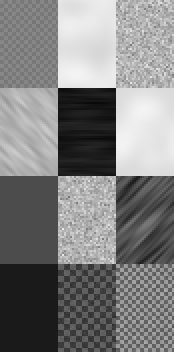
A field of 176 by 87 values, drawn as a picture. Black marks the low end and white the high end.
The table splits into 4 rows of 3 panels. Panel 1,1: middling, checkered, faint in contrast. Panel 1,2: very high, smooth, faint in contrast. Panel 1,3: high, fine-grained. Panel 2,1: high, slanting down to the right, faint in contrast. Panel 2,2: very low, streaked across, faint in contrast. Panel 2,3: very high, smooth, faint in contrast. Panel 3,1: low, flat. Panel 3,2: high, fine-grained. Panel 3,3: low, slanting up to the right. Panel 4,1: very low, flat. Panel 4,2: low, checkered. Panel 4,3: middling, checkered, strong in contrast.
